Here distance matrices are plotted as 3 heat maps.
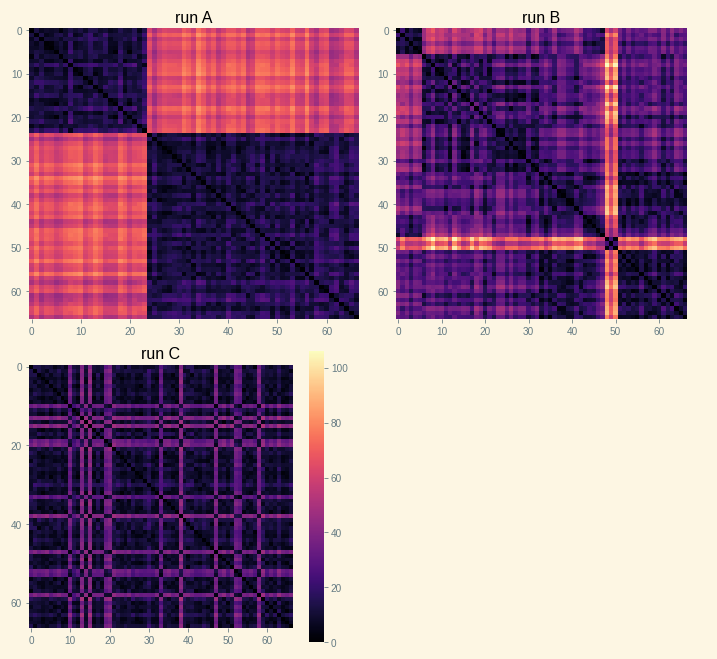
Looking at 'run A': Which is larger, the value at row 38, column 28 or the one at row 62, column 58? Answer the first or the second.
the second
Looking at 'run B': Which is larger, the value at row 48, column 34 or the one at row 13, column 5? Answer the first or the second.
the first
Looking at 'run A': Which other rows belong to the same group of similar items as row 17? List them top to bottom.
0, 1, 2, 3, 4, 5, 6, 7, 8, 9, 10, 11, 12, 13, 14, 15, 16, 18, 19, 20, 21, 22, 23
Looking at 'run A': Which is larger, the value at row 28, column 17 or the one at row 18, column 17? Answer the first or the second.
the first
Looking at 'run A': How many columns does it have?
67
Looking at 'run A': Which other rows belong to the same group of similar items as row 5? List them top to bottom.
0, 1, 2, 3, 4, 6, 7, 8, 9, 10, 11, 12, 13, 14, 15, 16, 17, 18, 19, 20, 21, 22, 23
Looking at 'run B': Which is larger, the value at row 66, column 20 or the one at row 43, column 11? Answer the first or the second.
the second
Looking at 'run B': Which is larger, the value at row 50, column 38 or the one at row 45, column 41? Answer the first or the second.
the first
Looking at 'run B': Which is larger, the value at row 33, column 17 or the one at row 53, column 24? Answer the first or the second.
the second
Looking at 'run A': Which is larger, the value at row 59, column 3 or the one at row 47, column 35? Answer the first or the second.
the first
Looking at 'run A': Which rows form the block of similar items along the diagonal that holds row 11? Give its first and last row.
0 to 23
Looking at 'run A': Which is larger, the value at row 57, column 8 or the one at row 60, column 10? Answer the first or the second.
the second
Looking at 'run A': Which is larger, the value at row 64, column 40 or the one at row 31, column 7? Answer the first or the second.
the second
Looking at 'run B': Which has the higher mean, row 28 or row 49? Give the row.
49
